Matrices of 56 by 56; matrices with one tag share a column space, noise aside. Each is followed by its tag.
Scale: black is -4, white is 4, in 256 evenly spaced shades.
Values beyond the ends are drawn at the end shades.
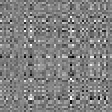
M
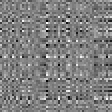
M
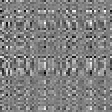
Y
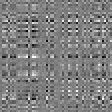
M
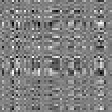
Y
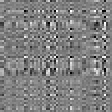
Y
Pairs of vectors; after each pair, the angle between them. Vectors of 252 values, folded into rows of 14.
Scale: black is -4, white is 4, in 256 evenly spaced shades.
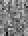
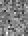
nearly opposite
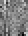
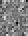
partly aligned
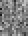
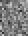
partly aligned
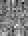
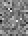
orthogonal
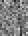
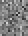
partly opposed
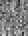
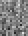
nearly opposite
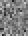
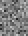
partly aligned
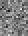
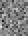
partly aligned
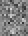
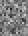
nearly opposite
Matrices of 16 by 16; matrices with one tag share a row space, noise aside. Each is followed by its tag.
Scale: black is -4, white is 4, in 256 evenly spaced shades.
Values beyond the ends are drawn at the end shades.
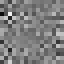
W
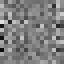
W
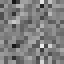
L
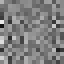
W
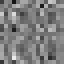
L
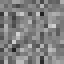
L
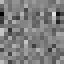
W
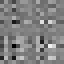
L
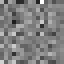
L
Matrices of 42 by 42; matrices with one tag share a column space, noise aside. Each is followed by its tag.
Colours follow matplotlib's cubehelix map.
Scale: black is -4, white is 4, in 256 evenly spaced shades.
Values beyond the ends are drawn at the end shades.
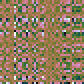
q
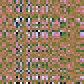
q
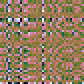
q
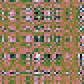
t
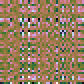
q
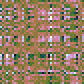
t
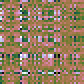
t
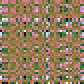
q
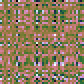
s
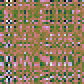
s
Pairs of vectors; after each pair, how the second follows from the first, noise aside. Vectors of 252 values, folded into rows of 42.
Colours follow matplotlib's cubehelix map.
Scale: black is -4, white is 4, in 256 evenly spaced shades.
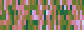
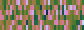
sign-scrambled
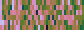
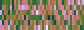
sign-scrambled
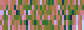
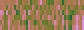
shrunk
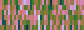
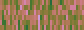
shrunk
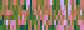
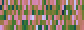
shuffled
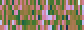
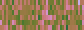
shrunk
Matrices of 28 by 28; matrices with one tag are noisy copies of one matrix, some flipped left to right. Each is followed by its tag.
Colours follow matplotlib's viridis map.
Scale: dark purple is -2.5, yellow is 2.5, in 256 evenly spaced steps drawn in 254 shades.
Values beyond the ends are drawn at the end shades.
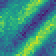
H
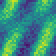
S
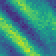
H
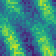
S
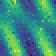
S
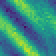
H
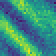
H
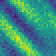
H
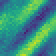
H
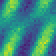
S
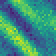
H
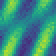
S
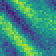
H
